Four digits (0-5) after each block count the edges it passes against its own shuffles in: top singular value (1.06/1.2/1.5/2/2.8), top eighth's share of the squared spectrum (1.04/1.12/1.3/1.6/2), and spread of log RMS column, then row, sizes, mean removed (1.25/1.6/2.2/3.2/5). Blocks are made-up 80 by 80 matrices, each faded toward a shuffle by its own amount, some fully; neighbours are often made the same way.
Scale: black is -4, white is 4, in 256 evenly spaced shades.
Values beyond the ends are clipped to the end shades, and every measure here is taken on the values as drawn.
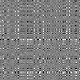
5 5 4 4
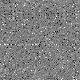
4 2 1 1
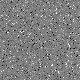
0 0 0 0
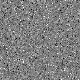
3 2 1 0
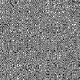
4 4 2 2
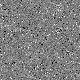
0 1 0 0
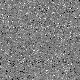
0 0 0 0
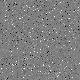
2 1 0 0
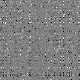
4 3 2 2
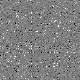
3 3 1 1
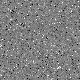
0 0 0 0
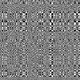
5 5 4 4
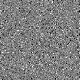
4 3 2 1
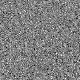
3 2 0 1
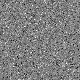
0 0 0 0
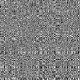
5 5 3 3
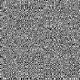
4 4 3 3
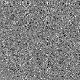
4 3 1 1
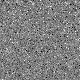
1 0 0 0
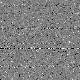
3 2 0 2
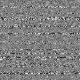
2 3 0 4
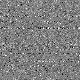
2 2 0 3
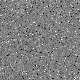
0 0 0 0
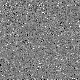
1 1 0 1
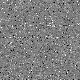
1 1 0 1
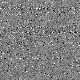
1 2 0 2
